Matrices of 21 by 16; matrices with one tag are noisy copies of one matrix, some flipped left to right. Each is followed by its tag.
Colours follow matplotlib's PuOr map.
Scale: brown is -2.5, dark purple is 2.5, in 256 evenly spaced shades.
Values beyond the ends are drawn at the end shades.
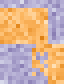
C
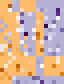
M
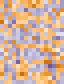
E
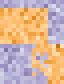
C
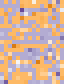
E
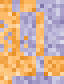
M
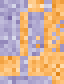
M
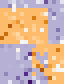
C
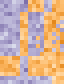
M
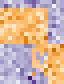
C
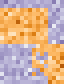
C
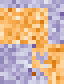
C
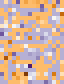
E
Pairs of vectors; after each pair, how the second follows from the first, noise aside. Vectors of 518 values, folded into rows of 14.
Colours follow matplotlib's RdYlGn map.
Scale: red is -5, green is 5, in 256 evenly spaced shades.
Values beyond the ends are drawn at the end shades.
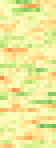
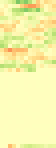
partly zeroed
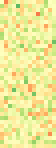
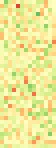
negated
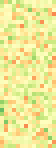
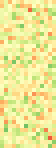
negated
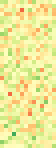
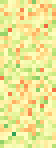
copied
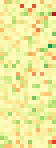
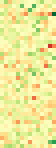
negated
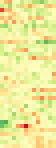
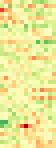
copied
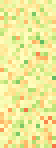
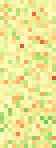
negated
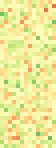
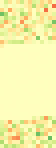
partly zeroed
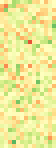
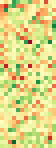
scaled up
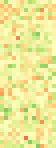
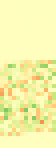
partly zeroed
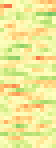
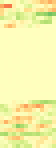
partly zeroed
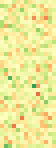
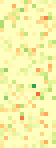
partly zeroed
